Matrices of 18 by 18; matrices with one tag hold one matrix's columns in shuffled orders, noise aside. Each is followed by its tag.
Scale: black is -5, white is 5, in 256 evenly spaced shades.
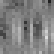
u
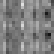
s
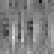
u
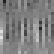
u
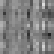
s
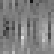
u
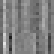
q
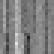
q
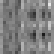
s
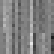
q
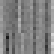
q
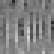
u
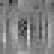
u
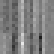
q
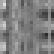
s
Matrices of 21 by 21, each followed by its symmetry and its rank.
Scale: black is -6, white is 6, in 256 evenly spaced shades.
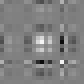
symmetric, rank one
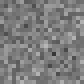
symmetric, full rank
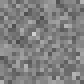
symmetric, full rank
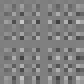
symmetric, rank one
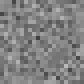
symmetric, full rank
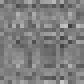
neither, rank three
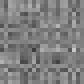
neither, rank three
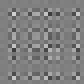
symmetric, rank one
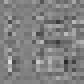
neither, rank three
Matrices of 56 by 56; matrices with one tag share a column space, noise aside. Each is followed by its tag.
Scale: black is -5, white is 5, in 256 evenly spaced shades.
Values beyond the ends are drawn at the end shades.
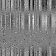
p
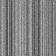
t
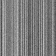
t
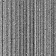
t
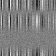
p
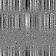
p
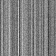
t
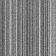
t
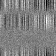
p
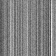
t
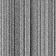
t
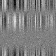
p
